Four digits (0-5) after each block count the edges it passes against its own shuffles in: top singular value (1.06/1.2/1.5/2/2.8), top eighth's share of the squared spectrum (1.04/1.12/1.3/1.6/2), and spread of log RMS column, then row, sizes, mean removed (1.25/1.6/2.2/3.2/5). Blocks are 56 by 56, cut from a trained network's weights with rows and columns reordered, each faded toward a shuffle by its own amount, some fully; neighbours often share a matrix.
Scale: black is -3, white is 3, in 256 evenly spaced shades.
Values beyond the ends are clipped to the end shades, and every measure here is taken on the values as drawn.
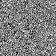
0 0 0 0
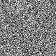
0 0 0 0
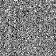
2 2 1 1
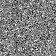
0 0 0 0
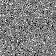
0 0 0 0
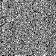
2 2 1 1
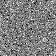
0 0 0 0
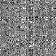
3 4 1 3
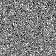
0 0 0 0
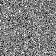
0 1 0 0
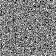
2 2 0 0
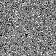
0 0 0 0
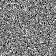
1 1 0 0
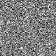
3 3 1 1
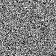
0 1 0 0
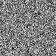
1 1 0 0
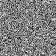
2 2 0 0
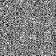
3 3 0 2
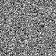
3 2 0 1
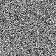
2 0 0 0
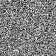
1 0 0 0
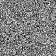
2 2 0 0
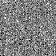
2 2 0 1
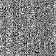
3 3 1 2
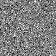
2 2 0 1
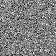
1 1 0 0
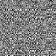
4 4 2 3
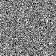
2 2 0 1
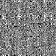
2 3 1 2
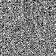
2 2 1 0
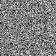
2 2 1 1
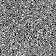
2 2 1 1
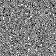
2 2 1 0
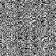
3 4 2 2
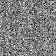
1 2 0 1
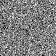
1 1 0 0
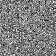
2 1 0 0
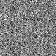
2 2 0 1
